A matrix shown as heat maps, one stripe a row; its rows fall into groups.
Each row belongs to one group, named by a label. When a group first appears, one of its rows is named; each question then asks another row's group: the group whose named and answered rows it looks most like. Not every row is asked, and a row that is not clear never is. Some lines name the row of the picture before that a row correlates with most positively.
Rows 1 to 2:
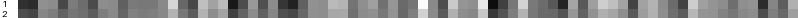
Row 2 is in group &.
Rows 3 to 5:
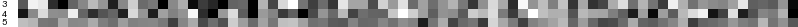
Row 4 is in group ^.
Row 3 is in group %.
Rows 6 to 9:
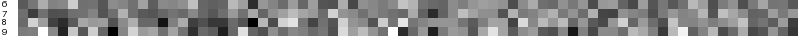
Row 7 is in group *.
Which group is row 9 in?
%
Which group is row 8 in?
%
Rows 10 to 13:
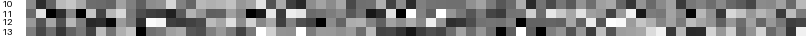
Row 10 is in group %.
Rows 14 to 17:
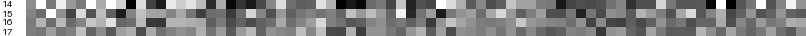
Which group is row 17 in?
^
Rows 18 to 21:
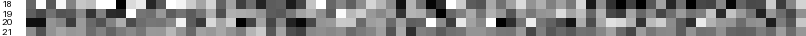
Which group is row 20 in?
&
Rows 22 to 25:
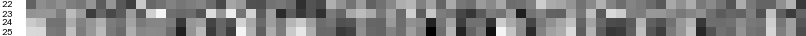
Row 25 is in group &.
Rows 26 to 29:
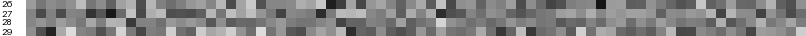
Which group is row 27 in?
*
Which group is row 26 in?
^
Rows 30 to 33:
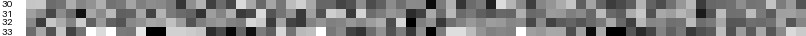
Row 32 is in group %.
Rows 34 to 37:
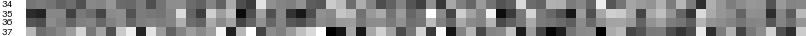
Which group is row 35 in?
&
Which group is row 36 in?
&
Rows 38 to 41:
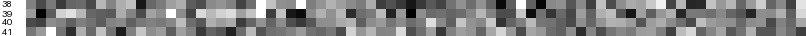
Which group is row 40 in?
&
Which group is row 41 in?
%
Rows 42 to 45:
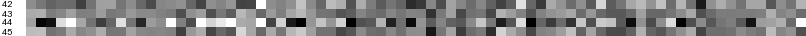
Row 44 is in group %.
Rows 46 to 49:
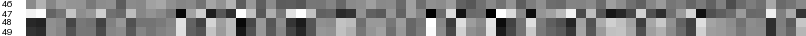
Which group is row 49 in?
&
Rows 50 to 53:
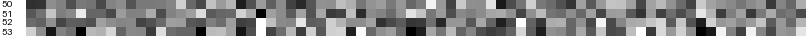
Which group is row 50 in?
&
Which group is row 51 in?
^
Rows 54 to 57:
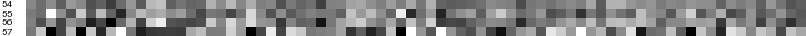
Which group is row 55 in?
%
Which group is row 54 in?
*
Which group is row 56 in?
*
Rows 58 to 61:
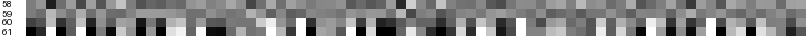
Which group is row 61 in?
^
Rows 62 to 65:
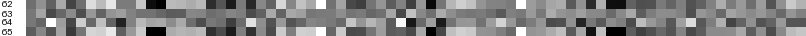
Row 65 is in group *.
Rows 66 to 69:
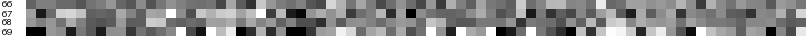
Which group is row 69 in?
&
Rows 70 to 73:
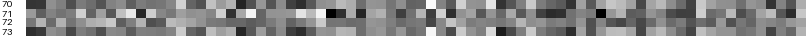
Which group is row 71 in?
^
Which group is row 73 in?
&
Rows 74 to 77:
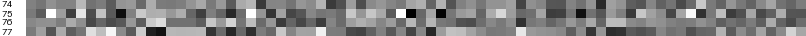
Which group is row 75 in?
%
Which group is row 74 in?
^
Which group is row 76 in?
*
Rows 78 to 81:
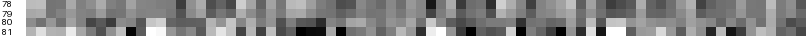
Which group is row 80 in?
*
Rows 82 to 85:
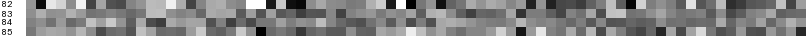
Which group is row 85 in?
^
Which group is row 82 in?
%
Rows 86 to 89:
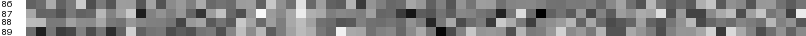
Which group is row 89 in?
*
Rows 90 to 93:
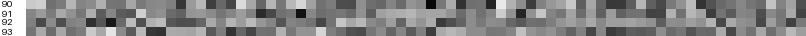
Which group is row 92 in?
*
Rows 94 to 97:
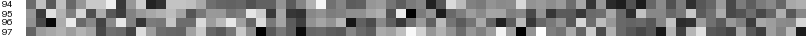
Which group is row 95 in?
%
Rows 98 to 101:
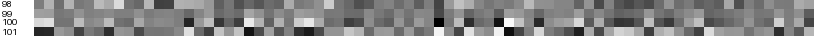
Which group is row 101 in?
&
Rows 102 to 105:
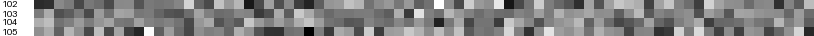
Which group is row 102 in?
&
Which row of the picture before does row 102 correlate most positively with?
101
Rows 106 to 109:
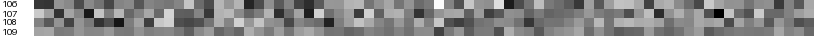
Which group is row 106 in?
&
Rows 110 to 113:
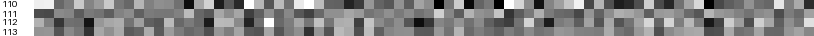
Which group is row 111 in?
&
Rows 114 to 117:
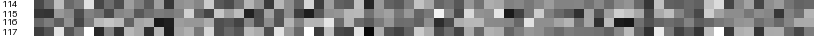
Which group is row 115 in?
&
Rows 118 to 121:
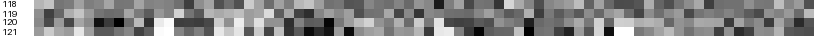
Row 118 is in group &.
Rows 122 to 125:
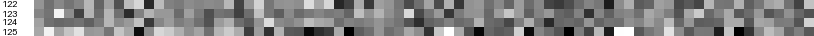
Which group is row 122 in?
^
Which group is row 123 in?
%
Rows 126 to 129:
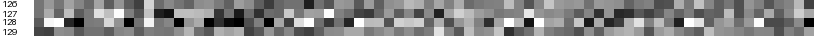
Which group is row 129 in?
&
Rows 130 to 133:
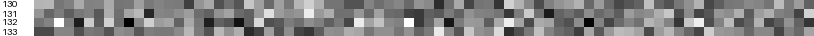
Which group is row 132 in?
%
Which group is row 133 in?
&
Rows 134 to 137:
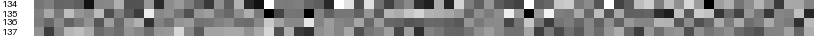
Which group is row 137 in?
%
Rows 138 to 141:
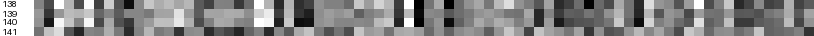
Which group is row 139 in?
%
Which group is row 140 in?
%
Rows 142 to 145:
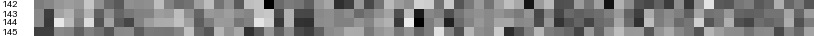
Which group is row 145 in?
&
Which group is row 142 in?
^
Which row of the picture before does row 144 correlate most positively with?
140
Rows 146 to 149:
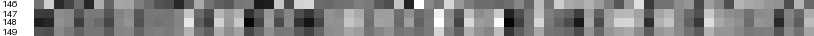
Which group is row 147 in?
&
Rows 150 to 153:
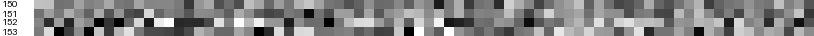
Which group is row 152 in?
*
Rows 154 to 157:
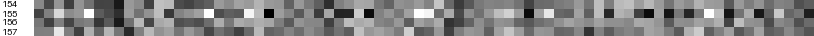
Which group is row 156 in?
*
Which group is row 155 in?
^
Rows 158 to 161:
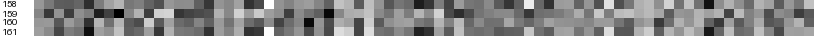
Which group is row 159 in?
*
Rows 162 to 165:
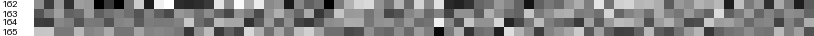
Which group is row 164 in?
&
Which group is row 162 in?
*
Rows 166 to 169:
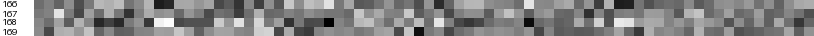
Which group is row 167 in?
%
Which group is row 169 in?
%
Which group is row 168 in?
*
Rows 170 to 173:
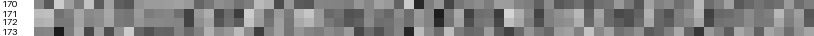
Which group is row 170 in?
%
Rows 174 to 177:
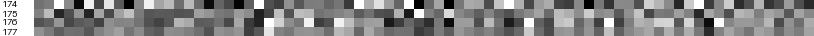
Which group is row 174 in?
%
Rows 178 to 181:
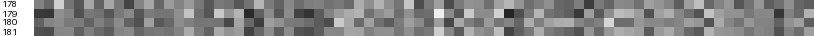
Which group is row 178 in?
%
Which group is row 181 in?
&
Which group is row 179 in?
&
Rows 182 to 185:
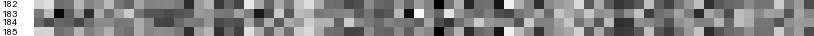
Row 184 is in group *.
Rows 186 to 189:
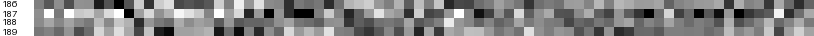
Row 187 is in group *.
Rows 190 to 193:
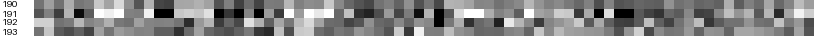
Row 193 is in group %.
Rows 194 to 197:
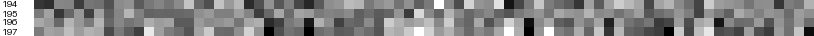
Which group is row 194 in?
&
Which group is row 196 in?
^
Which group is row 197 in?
^
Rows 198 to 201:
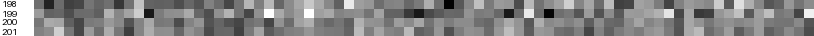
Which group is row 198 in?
*
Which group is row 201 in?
%
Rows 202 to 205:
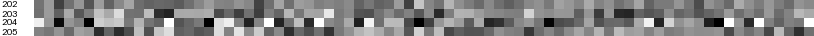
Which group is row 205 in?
*
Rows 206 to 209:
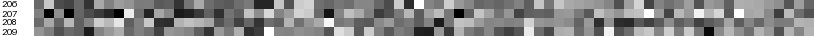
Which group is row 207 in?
*
